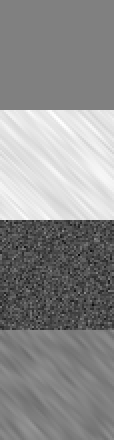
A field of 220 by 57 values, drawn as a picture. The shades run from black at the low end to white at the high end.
The table splits into 4 rows of 1 panel. Panel 1,1: middling, flat. Panel 2,1: very high, slanting down to the right, faint in contrast. Panel 3,1: low, fine-grained. Panel 4,1: middling, slanting down to the right, faint in contrast.
